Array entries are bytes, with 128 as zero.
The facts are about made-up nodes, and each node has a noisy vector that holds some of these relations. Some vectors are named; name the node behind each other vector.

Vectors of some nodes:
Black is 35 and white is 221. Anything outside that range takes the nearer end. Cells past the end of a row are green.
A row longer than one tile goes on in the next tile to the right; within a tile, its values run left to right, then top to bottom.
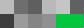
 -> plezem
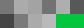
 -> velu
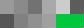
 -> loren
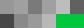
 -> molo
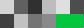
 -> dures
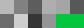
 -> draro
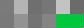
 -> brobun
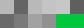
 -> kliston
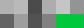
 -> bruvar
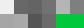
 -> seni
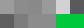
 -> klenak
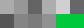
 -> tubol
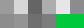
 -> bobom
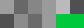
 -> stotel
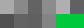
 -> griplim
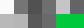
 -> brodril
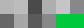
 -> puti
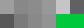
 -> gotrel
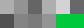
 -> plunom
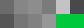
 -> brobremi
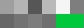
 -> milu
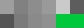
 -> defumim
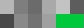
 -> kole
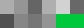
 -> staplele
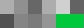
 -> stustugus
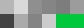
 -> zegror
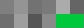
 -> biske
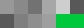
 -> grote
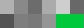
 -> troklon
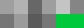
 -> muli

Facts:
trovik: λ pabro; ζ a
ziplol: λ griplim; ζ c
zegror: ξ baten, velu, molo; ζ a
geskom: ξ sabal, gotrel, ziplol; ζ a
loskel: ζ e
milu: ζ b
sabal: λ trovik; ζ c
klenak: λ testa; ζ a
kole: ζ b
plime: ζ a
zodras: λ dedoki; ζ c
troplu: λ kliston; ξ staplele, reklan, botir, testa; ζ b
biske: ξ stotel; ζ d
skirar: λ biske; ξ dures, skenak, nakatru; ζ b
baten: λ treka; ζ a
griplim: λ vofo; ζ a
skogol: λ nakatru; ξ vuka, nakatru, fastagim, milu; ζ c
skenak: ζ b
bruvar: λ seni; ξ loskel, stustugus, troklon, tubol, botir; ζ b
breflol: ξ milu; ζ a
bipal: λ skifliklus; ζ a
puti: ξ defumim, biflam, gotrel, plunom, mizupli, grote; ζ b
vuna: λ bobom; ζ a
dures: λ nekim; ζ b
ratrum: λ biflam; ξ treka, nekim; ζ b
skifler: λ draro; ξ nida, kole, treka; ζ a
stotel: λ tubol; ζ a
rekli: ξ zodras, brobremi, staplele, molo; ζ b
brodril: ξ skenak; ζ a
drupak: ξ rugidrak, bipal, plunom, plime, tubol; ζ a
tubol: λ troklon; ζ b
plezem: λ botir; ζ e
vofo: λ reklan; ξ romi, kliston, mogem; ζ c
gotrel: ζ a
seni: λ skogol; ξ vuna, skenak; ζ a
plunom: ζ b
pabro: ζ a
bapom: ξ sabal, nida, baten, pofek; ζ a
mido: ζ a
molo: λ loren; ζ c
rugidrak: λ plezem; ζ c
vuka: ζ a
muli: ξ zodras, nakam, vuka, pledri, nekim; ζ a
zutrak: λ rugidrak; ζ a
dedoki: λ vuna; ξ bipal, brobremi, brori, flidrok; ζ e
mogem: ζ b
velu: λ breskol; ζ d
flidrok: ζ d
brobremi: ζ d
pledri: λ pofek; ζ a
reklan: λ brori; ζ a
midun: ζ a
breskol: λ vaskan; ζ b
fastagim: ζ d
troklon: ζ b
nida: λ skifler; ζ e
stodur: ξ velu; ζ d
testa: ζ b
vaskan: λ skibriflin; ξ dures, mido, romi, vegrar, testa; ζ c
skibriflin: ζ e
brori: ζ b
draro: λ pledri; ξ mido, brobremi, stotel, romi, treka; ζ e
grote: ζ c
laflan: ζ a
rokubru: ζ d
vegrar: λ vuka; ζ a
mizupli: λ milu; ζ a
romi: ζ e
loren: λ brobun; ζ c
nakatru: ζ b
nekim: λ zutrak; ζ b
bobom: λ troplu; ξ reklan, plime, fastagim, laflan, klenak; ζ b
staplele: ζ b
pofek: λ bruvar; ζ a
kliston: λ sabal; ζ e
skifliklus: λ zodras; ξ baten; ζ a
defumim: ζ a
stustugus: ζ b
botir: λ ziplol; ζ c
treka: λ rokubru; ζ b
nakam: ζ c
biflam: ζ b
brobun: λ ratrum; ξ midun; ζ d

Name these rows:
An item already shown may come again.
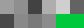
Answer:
botir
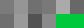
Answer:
biske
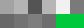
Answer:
milu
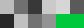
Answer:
nekim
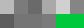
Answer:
nakatru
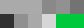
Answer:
baten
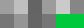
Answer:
drupak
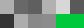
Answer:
zutrak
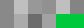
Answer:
dedoki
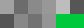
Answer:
mido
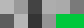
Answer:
ratrum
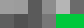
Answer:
reklan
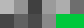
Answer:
brori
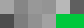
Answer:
pofek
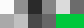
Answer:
skirar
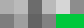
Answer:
troplu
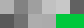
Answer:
sabal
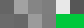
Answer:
fastagim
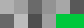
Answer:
skifler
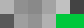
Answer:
nida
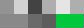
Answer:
skogol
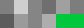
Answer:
stodur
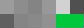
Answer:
pledri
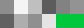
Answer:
skifliklus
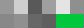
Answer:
breflol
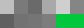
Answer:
nakatru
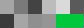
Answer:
rugidrak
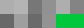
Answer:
geskom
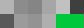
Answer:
nida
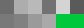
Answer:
bipal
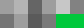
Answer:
muli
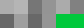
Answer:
geskom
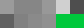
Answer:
pledri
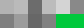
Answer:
troplu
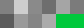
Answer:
stodur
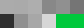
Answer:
baten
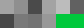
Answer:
ziplol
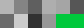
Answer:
draro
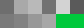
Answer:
bipal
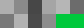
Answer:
vaskan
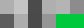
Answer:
rekli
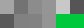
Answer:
vegrar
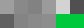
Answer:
pledri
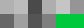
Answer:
bruvar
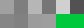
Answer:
vuna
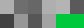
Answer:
treka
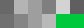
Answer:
zodras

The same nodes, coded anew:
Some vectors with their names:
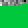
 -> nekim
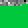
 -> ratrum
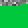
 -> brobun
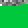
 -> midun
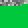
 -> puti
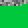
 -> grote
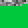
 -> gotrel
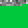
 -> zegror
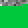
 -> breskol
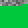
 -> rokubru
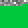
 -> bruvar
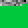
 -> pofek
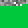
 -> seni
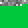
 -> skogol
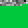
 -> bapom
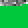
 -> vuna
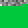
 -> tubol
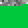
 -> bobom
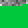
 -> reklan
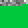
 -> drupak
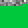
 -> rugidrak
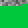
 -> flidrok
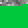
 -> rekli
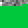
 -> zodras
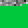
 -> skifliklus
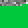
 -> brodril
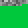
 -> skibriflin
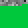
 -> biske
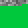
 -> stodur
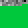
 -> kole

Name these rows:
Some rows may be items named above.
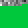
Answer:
nekim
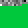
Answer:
kliston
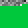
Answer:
vofo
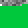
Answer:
griplim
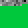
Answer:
nida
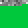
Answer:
bobom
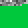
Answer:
geskom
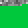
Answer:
muli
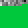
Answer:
nekim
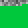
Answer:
nakatru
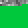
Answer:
rekli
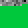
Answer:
nida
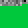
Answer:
romi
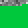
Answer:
breflol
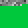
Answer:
vaskan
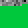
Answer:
nida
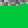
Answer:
milu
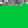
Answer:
muli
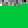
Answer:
treka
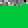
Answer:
ratrum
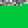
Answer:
geskom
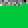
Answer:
dures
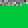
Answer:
skirar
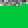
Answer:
skenak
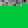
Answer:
molo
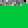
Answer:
skifler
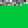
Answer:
geskom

